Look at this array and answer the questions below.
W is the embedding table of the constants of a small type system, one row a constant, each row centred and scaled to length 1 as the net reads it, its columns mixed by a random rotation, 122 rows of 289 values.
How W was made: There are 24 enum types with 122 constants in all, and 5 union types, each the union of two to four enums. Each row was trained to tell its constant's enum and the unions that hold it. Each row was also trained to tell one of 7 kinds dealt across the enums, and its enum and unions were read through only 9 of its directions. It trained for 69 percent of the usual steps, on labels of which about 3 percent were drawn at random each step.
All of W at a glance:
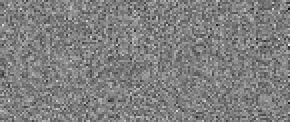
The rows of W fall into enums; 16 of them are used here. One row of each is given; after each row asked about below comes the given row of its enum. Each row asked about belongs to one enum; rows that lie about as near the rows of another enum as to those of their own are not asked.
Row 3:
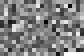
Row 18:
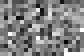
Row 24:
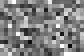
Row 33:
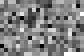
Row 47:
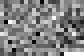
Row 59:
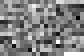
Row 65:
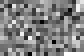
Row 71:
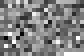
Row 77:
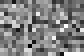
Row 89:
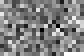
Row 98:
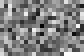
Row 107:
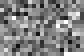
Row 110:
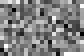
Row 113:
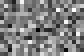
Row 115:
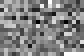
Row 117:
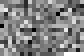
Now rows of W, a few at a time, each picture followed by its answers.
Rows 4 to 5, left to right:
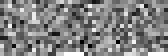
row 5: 113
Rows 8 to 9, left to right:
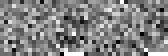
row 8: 47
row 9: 59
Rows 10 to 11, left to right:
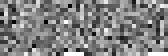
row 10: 3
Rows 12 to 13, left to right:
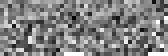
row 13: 117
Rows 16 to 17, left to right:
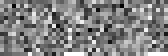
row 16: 71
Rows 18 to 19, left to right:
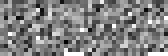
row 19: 117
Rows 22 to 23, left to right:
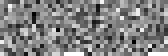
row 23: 59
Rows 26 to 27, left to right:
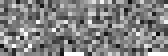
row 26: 107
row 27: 115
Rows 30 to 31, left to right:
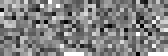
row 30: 115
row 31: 89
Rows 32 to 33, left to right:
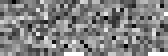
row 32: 77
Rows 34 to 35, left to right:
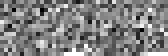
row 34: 18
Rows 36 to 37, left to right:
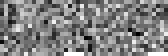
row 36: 3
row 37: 113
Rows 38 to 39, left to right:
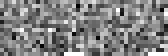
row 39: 59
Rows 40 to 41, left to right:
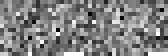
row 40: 18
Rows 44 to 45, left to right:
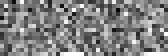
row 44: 113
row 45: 113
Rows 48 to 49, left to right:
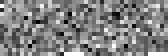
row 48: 98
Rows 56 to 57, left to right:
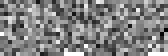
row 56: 107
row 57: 59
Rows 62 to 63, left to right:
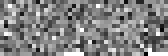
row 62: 77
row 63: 47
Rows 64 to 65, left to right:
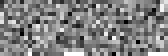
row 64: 18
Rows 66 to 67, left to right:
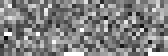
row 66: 89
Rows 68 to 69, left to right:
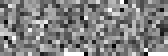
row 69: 59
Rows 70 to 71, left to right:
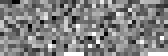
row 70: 77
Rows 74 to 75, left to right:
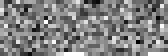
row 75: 77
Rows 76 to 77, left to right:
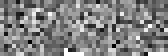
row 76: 107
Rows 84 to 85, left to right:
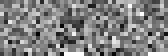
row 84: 47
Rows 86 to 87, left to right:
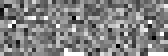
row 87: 107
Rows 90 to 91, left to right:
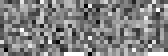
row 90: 113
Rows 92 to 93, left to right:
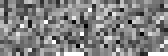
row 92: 47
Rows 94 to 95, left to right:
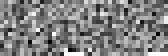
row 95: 115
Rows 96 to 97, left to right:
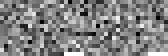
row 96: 117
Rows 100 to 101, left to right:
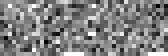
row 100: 3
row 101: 77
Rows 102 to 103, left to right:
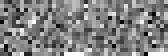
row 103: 98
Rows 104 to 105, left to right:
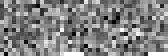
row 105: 33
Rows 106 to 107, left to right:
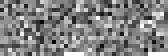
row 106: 65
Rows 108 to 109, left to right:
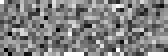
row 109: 3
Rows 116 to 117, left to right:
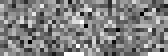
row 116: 117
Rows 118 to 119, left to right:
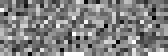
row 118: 107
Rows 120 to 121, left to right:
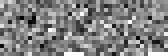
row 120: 33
